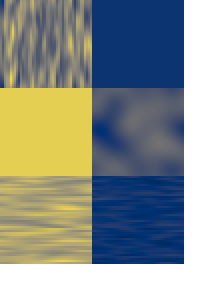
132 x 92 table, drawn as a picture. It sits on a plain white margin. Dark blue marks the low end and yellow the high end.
The table splits into 3 rows of 2 panels. Panel 1,1: middling, streaked downward, strong in contrast. Panel 1,2: very low, flat. Panel 2,1: very high, flat. Panel 2,2: low, smooth. Panel 3,1: high, streaked across. Panel 3,2: very low, streaked across, faint in contrast.
